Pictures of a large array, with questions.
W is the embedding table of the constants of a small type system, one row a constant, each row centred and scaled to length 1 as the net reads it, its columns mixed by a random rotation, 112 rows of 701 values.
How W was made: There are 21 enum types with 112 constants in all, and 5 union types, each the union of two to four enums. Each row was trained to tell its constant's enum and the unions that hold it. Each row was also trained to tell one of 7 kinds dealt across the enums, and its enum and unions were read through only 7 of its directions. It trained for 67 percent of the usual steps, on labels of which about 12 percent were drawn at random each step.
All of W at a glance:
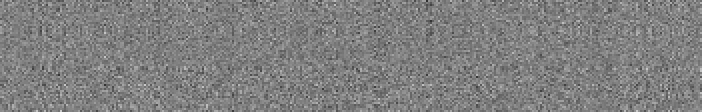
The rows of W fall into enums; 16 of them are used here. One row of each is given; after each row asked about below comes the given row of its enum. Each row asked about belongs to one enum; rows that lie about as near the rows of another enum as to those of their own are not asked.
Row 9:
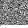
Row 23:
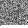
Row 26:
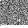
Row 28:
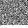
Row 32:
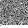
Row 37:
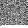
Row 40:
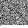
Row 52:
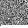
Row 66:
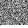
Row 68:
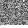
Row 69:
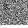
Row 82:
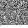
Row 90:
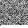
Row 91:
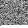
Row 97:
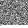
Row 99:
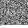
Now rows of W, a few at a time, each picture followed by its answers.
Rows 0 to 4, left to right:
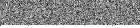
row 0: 9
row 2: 82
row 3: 66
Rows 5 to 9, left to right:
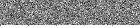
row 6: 99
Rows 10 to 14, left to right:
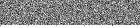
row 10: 97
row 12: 82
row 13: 69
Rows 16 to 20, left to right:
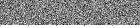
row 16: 97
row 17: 37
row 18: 99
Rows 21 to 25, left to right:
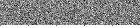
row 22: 69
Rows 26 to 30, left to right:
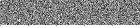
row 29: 26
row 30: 26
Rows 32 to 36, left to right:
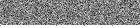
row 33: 32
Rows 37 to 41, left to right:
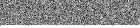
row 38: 91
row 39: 82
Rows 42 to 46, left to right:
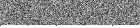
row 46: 52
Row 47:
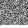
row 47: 97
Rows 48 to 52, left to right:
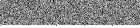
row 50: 26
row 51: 91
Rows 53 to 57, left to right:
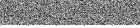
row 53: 32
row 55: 91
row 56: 40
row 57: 26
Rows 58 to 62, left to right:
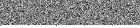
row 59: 82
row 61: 91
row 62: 32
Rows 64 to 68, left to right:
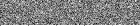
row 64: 40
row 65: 99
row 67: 28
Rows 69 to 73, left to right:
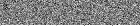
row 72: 99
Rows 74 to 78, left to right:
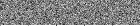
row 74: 91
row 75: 28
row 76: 52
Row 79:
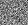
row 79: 28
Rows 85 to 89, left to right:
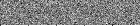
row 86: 40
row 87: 52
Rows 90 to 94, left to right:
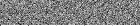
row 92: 97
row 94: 82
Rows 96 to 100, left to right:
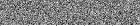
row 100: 9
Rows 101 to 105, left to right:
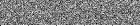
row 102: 99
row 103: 37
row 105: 40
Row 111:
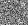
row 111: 32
